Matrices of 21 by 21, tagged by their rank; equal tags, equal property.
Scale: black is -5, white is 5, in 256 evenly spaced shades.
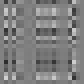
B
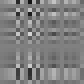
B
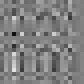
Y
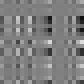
B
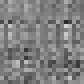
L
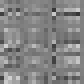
Y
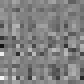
L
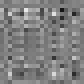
Y
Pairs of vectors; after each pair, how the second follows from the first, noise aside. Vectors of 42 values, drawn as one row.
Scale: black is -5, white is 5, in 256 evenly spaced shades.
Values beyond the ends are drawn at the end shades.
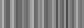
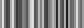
scaled up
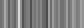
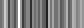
scaled up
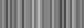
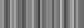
sign-scrambled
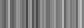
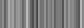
sign-scrambled
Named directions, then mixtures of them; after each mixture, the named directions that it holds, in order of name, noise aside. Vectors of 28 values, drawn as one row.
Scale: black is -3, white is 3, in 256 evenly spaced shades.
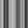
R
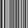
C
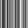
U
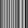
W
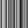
U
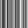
U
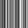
C, U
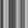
R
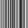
U, W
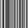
C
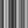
R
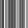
C, R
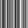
U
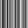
U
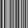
C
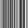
W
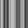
R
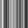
R, U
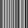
C, W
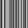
C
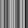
R, W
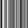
C, U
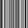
C, W
